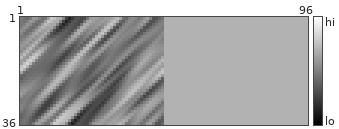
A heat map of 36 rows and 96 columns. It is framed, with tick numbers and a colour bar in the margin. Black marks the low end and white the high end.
It is made of 1 by 2 panels. Panel 1,1: middling, slanting up to the right, strong in contrast. Panel 1,2: high, flat.
